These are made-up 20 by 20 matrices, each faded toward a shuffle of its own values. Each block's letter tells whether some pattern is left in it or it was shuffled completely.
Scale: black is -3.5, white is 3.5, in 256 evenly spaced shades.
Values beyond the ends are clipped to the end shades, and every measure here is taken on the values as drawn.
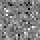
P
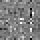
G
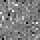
P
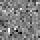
P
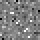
P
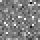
P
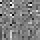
G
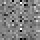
G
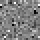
P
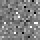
P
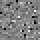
P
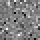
P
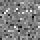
P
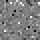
P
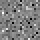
P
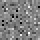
P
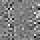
G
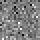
P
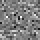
P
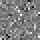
P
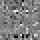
G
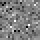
P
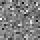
P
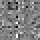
G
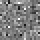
G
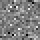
P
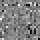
G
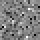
P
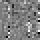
G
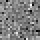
P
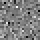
P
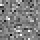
P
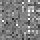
G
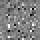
G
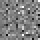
G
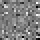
G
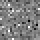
P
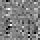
G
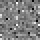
P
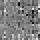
G
